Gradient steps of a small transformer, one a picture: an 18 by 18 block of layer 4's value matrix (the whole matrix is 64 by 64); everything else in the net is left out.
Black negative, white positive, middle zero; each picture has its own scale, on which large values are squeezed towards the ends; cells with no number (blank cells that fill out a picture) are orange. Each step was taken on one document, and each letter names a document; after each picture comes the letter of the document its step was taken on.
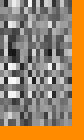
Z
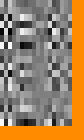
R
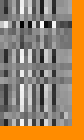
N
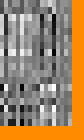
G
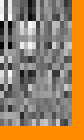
R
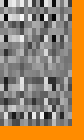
G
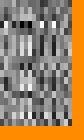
N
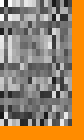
G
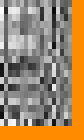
G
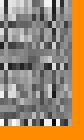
G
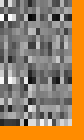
R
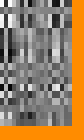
R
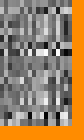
Z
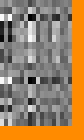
R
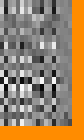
N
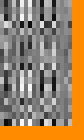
N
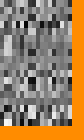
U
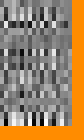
N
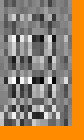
N
